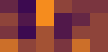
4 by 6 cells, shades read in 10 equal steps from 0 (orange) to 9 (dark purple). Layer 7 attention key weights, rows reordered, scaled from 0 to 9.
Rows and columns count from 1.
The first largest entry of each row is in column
2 2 2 4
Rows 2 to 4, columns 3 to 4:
0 8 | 4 8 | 4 6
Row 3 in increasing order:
4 5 5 6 8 9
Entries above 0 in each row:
5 5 6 6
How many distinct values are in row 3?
5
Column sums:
20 31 8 27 20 21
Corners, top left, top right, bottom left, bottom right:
7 6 2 5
